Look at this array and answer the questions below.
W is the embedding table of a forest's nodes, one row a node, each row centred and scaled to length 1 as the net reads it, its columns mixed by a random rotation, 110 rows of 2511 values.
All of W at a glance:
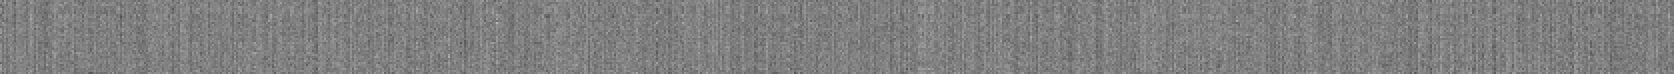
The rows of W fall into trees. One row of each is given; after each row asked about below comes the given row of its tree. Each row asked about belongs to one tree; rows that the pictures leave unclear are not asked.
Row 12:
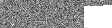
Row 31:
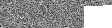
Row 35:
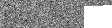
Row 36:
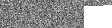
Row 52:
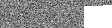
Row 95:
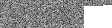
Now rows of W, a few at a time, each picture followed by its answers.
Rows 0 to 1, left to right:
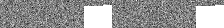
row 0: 12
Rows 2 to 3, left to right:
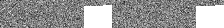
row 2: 31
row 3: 12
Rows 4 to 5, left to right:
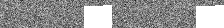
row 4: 35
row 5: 35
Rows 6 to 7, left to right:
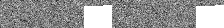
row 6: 35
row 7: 31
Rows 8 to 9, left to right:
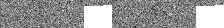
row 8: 52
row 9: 31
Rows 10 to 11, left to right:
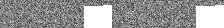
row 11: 36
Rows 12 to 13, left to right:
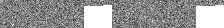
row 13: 36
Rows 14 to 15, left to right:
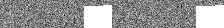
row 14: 12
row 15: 36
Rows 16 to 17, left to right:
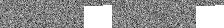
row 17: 12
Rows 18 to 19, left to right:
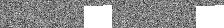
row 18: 36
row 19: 12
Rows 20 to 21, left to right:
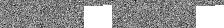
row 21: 35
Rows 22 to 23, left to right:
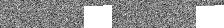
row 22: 35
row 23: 52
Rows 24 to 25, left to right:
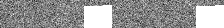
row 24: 52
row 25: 35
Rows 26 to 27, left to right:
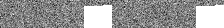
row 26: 52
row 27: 31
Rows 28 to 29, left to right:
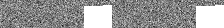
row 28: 35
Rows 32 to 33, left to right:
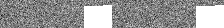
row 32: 52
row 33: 35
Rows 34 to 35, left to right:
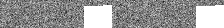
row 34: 95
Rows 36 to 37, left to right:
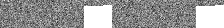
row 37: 31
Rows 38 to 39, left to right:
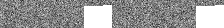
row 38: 35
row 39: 12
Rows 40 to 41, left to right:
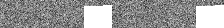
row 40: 35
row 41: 52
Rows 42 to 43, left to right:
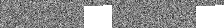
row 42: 95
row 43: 12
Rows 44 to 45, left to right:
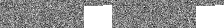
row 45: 12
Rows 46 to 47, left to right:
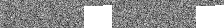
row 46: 35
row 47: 12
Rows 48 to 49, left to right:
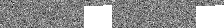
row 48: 31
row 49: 12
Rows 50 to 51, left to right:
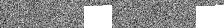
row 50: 52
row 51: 31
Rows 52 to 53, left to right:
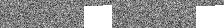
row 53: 35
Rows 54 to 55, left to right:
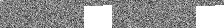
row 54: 12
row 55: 35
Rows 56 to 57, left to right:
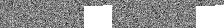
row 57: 31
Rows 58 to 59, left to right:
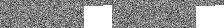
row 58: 35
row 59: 95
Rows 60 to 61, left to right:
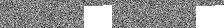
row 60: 12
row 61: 35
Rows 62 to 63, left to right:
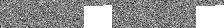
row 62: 31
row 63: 36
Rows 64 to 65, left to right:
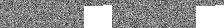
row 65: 36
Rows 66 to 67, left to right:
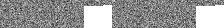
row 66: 36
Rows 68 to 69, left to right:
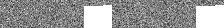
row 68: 31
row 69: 36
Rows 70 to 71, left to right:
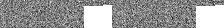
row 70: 12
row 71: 12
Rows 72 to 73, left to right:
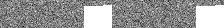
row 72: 31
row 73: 35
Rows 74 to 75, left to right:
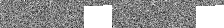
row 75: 31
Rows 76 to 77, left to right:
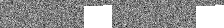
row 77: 12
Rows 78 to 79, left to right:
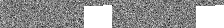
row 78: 12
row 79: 36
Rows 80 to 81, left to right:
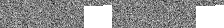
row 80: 36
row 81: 36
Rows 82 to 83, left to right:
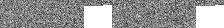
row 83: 95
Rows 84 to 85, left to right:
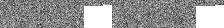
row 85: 95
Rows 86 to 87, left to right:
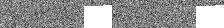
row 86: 95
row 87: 52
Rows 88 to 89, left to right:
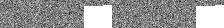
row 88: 12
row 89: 12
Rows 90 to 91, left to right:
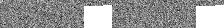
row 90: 12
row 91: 36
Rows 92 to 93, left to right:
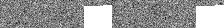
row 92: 95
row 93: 31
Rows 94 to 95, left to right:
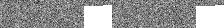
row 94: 35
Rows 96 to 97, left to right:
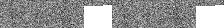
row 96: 95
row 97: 95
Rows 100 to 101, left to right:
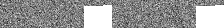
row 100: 36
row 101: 95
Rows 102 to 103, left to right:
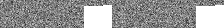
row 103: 12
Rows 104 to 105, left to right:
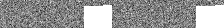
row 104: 12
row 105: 36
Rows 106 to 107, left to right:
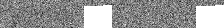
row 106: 95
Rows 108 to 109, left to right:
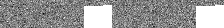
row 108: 31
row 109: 12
